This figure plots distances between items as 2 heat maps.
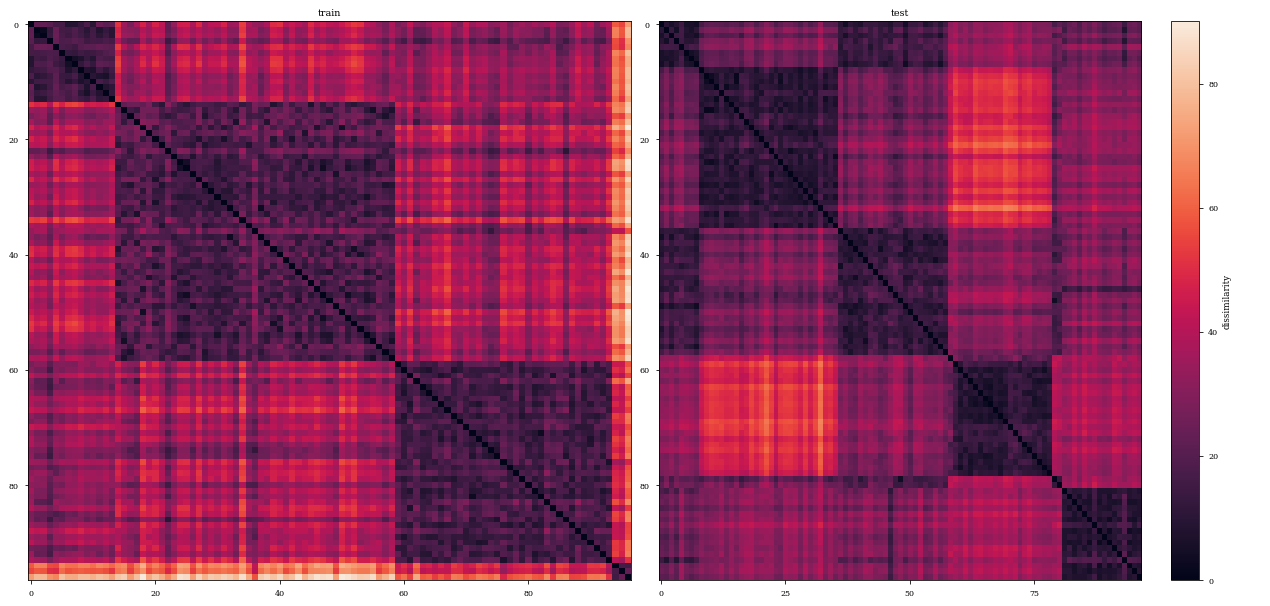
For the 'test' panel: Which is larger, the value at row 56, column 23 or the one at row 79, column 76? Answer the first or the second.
the second
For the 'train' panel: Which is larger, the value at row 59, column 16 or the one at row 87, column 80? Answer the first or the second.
the first
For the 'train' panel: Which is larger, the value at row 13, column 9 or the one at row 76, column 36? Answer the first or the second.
the second
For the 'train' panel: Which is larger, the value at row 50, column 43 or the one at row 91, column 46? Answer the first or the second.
the second
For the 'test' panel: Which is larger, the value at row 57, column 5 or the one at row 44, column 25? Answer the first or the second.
the second
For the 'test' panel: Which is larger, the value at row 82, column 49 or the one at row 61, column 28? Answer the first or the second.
the second
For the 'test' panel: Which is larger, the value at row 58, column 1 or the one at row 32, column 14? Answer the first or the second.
the first
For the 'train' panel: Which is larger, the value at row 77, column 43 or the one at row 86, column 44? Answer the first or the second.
the first
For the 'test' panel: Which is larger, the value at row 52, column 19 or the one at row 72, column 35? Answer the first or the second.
the second
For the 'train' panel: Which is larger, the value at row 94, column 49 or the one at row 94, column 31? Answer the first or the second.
the second
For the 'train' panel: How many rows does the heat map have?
97
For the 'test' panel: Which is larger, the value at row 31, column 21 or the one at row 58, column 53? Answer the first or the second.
the second
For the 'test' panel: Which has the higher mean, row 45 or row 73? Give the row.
73
